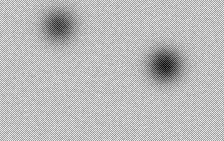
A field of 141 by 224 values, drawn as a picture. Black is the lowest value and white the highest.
Two dips sink into the field. No overall slope runs across the table. On average the colour sits 70% of the way up the scale. No single row or column stands out from its neighbours.
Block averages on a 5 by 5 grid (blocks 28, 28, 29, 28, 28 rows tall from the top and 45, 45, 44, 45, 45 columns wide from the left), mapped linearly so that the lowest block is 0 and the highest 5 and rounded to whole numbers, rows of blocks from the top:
52555 | 53545 | 55504 | 55555 | 55555
